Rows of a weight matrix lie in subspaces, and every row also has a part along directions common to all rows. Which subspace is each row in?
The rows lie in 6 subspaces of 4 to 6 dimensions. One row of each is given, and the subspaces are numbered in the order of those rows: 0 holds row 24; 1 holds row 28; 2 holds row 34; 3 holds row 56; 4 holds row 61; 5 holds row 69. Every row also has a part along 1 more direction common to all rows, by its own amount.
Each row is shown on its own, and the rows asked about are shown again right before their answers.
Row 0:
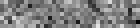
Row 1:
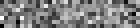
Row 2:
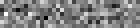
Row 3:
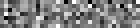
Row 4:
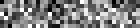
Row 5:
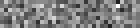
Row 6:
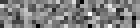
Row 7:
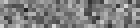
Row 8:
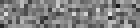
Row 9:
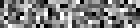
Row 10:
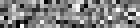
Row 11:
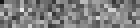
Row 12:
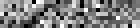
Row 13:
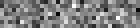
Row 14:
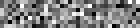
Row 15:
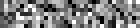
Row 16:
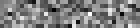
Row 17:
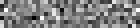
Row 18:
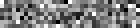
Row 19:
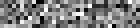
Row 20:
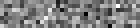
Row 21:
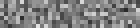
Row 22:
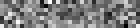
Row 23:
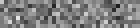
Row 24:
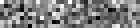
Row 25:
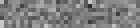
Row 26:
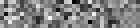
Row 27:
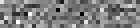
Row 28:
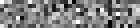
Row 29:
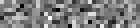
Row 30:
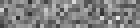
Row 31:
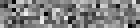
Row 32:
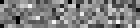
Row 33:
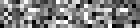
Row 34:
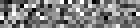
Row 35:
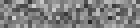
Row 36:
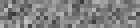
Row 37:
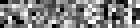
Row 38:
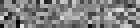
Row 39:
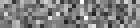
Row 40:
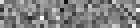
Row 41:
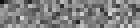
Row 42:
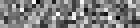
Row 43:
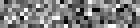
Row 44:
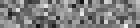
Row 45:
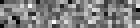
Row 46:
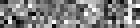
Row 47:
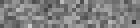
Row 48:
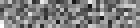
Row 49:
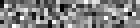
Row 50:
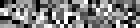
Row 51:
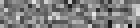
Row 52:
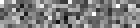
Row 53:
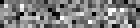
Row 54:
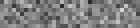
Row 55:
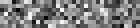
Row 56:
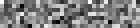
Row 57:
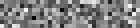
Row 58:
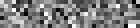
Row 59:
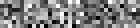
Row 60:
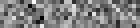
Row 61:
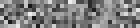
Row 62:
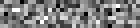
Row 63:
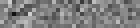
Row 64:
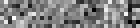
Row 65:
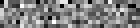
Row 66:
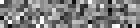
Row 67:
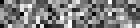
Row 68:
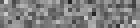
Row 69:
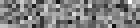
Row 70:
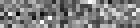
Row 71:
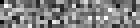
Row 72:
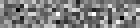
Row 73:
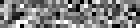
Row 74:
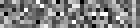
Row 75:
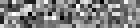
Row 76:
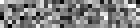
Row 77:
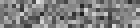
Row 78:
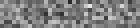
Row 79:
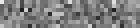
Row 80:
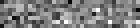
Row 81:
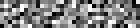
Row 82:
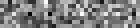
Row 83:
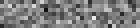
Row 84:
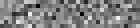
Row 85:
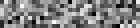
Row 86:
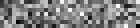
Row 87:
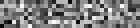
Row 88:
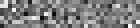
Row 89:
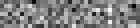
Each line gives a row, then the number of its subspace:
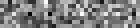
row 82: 2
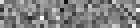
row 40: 3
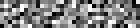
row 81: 3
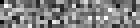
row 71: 0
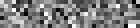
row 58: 3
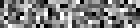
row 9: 0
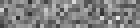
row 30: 1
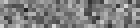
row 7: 4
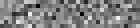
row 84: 2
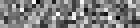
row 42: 5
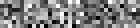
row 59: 0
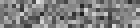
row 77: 5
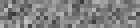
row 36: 2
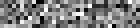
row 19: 5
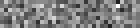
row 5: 1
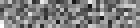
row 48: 1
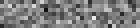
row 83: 5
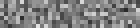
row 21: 0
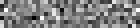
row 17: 3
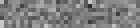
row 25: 1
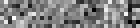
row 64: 4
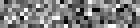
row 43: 4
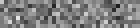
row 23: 1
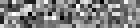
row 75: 2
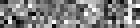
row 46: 4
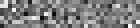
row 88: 3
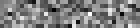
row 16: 3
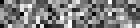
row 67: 0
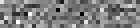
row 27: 2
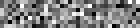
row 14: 5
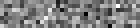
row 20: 1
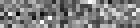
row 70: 0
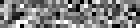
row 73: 2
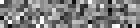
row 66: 4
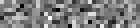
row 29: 3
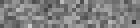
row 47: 5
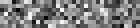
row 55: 1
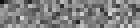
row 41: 1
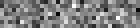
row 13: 5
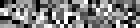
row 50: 3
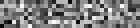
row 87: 0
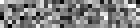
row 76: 2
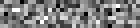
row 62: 1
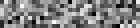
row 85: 5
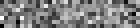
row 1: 2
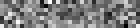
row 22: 2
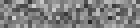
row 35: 1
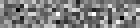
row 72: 4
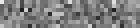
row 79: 0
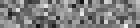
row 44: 2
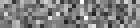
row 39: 5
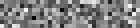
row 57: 0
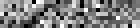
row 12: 5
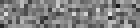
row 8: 1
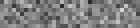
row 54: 4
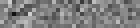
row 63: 2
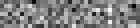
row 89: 3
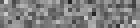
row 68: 5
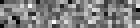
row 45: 4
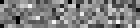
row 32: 4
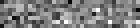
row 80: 4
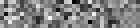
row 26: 3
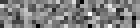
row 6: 4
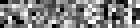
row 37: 4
